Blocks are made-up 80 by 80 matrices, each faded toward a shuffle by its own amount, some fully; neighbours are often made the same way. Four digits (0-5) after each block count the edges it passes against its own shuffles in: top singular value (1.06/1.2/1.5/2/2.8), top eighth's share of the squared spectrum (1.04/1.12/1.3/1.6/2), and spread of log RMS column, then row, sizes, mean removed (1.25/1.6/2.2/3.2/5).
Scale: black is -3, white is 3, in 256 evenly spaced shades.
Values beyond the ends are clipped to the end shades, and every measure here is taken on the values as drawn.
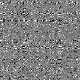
4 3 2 3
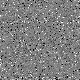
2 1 0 0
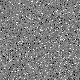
1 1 0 1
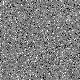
0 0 0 0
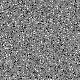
0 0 0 0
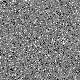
0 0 0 0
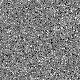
0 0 0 0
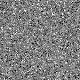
0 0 0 0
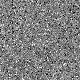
0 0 0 0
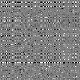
5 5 3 3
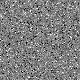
2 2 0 0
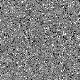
3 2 1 0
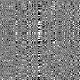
5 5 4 3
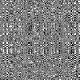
5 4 3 3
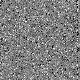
1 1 2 0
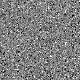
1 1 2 0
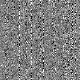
2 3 4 0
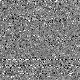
2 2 0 3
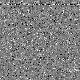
2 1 0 2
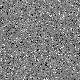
1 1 0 0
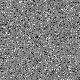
2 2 0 0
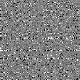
4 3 2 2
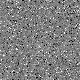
2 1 0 0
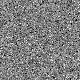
1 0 0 0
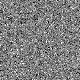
2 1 0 1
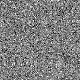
3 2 1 1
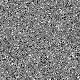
1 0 0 0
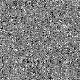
3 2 1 1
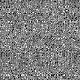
4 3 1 2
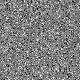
3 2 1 0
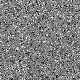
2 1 0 0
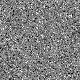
2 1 0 0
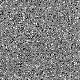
2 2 0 0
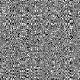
4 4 3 2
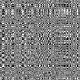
5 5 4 4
